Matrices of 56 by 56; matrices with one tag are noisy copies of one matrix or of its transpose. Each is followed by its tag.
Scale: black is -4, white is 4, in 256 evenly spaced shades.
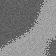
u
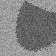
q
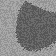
q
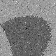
q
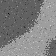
u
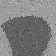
q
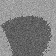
q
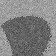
q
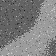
u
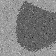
q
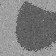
q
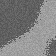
u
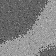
u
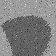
q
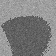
q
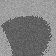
q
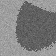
q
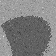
q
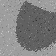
q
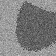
q
